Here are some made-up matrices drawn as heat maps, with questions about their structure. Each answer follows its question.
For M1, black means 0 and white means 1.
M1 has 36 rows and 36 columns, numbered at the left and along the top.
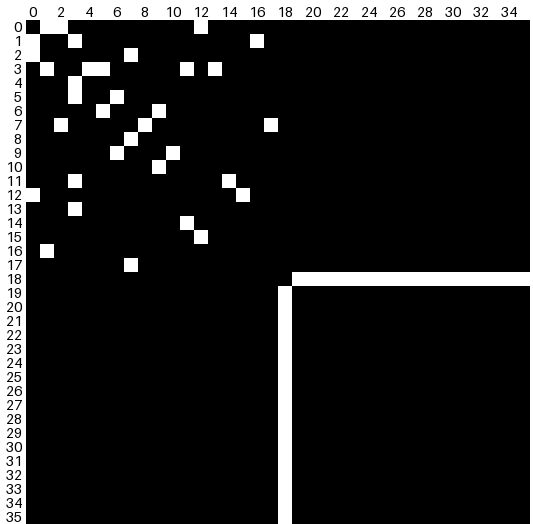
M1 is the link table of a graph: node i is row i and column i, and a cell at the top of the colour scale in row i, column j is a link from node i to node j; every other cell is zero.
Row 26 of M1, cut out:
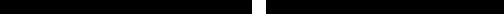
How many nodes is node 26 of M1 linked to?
1
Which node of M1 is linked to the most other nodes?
node 18
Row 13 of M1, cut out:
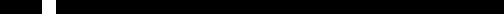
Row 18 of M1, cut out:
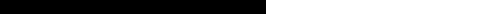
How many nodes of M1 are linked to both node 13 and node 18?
0
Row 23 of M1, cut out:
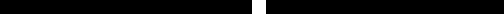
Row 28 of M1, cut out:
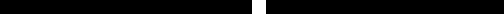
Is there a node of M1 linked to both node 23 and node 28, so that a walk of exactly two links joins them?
yes
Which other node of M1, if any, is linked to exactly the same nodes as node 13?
node 4
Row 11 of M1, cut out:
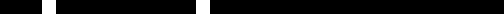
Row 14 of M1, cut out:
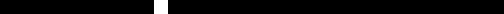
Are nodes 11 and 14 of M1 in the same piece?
yes
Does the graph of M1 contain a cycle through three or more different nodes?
no
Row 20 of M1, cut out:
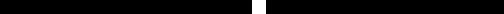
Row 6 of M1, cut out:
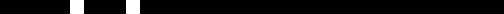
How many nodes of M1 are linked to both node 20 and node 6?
0
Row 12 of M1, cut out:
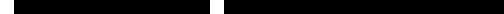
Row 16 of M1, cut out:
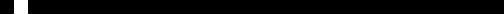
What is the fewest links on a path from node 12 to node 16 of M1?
3
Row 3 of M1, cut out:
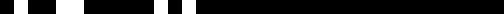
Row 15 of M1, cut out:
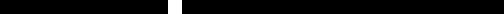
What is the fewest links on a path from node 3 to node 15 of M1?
4
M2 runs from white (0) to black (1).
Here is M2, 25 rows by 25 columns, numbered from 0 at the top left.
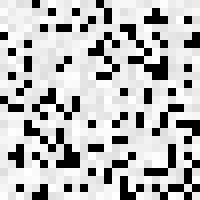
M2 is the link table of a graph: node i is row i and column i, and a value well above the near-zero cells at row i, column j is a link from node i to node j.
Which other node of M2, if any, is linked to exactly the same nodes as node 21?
node 2
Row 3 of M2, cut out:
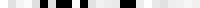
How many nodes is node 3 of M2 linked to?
6
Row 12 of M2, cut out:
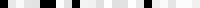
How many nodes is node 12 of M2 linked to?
5
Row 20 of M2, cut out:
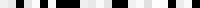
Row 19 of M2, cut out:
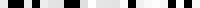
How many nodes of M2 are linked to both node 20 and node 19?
4
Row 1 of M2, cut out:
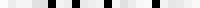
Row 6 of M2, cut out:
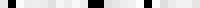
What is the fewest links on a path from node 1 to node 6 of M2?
1
